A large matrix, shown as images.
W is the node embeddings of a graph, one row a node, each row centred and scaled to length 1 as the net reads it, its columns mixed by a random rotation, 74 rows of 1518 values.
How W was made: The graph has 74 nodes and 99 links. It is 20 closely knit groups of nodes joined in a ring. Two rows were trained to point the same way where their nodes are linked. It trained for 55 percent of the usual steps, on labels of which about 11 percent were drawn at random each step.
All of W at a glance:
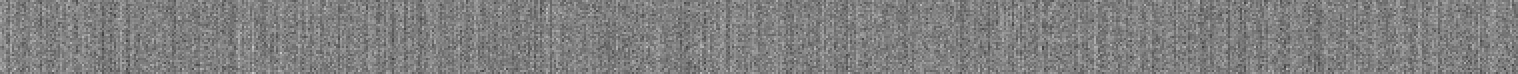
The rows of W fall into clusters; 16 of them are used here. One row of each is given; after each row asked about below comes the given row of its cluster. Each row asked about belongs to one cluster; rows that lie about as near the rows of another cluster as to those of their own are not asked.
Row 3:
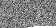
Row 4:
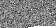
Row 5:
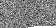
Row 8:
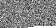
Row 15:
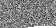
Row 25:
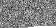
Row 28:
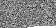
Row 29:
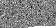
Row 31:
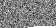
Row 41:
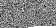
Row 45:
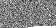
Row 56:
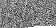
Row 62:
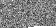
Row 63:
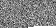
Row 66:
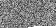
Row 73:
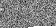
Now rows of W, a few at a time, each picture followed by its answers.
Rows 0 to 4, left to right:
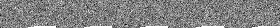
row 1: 29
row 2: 28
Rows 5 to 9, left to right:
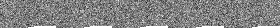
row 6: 8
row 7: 45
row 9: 41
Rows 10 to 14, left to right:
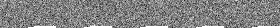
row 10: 56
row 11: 3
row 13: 8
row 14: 62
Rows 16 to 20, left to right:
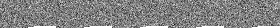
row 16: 73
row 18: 66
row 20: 5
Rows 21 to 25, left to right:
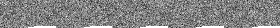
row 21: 29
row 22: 25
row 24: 28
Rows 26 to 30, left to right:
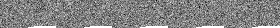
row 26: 66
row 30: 45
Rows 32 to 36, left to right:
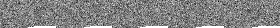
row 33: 66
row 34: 41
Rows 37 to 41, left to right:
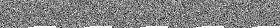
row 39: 73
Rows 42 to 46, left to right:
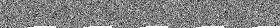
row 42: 31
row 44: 15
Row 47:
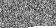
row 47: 25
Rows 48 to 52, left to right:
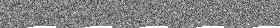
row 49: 25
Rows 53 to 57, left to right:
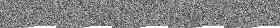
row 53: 28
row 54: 31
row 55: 63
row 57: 8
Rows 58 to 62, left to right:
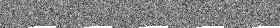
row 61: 5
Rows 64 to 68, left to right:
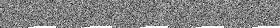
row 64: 73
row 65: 56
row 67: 31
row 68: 5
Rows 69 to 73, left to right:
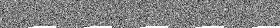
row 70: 4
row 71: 3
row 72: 45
